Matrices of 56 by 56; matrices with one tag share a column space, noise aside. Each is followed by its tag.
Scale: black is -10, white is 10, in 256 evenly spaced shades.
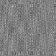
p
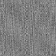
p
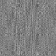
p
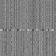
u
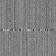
u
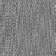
p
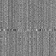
u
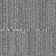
u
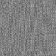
p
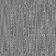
p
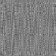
p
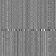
u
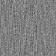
p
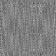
p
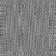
p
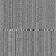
u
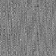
p
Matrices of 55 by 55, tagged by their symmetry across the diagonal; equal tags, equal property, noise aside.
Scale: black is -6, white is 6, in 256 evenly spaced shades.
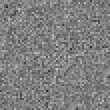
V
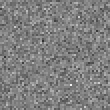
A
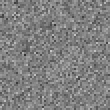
V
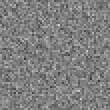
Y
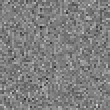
A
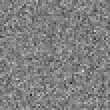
Y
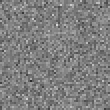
A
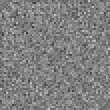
V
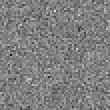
Y
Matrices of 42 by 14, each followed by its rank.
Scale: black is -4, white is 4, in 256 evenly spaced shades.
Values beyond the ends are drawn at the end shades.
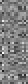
three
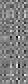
two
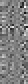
three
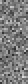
full rank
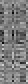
three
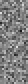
full rank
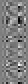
two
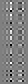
one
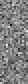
full rank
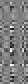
two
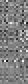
three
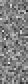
full rank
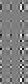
one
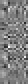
three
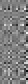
two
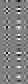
one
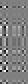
one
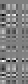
one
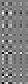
one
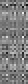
two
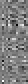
three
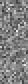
full rank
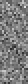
full rank
